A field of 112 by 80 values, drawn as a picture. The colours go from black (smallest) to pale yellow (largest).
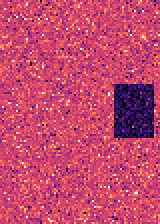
Odd patch: lower, in the middle right. Ninth with the lowest average: middle right. Histogram: skewed, a long tail of low values. Stripes: none.
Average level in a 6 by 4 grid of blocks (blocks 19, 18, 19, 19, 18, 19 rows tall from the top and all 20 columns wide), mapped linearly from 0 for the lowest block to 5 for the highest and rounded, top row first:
5555 | 5555 | 5540 | 5540 | 5555 | 5555
